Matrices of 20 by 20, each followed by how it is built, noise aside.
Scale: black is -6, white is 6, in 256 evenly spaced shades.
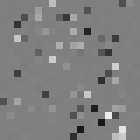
sparse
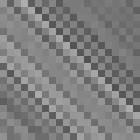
Toeplitz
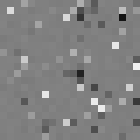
sparse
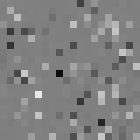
sparse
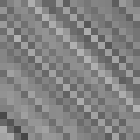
Toeplitz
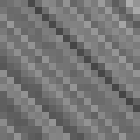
Toeplitz
